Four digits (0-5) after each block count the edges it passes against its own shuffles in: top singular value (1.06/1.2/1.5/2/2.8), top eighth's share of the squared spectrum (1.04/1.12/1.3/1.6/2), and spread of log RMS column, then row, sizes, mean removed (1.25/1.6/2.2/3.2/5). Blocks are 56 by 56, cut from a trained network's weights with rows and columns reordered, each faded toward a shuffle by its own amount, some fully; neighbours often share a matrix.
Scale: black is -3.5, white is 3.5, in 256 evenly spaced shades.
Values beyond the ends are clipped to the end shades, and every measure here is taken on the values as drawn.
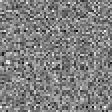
3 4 1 2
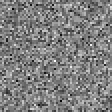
1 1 0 0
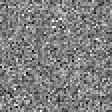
0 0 0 0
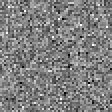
1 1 0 0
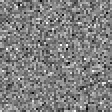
0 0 0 0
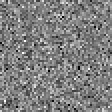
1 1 0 0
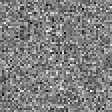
3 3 1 1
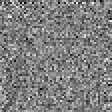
2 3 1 1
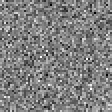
2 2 0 0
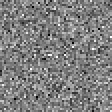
1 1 0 0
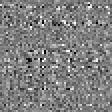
3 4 2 3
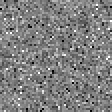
0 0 0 0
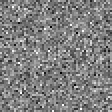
0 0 0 0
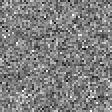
1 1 0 0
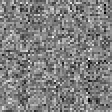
3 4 1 2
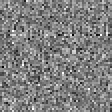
2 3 0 1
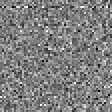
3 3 0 2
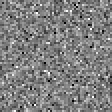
0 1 0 0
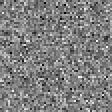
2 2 1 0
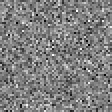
2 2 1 1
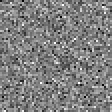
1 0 0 0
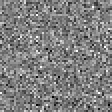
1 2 0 1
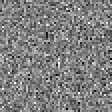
2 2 1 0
